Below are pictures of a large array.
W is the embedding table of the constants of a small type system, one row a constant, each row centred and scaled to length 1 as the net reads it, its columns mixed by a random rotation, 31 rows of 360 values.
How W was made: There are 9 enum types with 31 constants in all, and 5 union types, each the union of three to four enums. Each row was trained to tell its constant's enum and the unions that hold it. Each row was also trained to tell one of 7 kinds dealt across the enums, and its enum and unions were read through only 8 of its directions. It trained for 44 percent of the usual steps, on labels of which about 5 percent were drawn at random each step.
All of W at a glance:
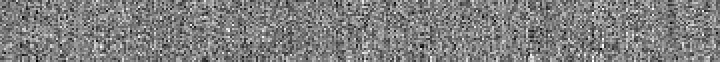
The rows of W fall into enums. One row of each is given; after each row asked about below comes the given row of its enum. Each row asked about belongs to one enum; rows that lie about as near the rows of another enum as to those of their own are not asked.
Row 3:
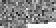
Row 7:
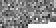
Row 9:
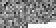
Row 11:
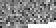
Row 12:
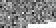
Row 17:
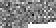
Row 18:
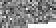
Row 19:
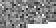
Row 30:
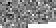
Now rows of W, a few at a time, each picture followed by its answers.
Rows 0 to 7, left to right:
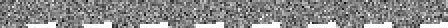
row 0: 3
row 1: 11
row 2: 11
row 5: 17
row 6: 30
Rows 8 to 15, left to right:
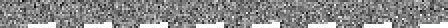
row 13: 7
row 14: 18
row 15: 18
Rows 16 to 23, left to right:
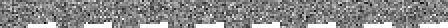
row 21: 3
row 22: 17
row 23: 17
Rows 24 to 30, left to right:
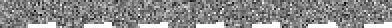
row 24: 12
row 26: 3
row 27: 9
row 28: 30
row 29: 30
